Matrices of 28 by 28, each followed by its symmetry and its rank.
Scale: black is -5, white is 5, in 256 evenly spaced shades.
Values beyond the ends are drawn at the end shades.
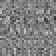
neither, rank five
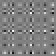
symmetric, rank one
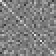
symmetric, rank five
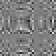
antisymmetric, rank two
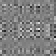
neither, rank three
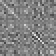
symmetric, rank five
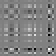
symmetric, rank one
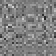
neither, rank five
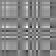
symmetric, rank one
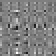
neither, rank three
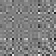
antisymmetric, rank two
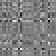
antisymmetric, rank two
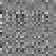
neither, rank three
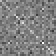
symmetric, rank five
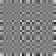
symmetric, rank one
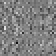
neither, rank five
